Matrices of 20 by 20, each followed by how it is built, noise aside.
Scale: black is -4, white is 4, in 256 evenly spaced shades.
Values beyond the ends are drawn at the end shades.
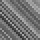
Toeplitz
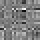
low rank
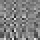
low rank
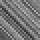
Toeplitz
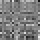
low rank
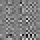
low rank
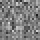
low rank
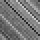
Toeplitz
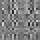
low rank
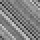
Toeplitz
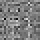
low rank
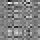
low rank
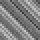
Toeplitz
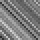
Toeplitz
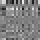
low rank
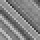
Toeplitz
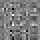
low rank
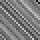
Toeplitz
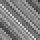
Toeplitz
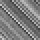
Toeplitz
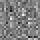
low rank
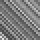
Toeplitz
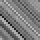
Toeplitz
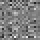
low rank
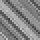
Toeplitz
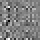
low rank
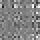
low rank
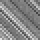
Toeplitz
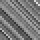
Toeplitz
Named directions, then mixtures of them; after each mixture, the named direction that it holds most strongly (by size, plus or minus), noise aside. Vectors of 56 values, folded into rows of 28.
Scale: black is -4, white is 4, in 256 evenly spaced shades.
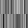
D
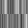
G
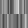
G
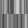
G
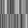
G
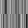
G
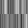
G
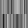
D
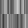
G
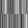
G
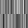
D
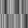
G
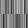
D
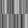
G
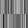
D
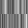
G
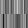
D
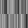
G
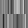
D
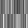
D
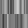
G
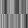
G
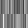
D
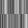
G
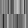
D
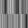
G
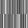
D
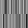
D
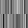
D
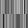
D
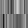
D
